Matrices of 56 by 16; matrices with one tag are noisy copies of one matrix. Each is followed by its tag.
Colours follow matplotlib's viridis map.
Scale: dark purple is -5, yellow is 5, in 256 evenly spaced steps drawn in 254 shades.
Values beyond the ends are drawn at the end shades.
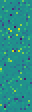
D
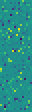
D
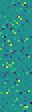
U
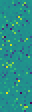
U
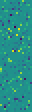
D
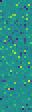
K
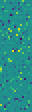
D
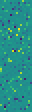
D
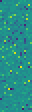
K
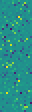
U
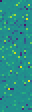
K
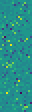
U
